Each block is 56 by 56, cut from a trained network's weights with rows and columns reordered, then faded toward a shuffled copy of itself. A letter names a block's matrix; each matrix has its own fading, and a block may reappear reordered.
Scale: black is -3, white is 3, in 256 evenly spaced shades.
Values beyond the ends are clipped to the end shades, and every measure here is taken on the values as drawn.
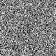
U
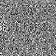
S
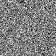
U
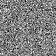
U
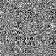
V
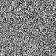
V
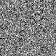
U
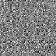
S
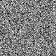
U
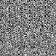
V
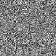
S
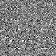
S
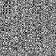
V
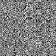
V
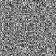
V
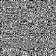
S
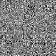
S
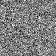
U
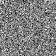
U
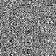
V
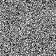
U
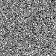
U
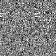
S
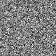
U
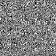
S
